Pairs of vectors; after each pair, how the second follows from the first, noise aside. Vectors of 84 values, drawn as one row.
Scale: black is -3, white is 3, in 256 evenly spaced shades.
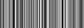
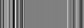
partly zeroed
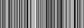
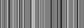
partly zeroed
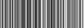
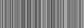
shrunk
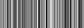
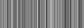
shrunk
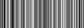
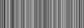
shrunk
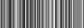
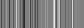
partly zeroed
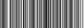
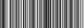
copied
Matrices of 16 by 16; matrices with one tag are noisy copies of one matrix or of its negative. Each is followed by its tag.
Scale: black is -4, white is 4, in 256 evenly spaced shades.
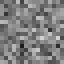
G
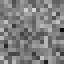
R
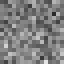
R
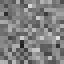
G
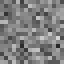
G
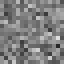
G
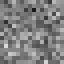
R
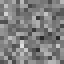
G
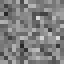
G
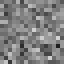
G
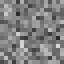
G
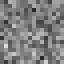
R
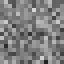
R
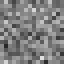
R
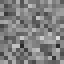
G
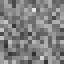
R
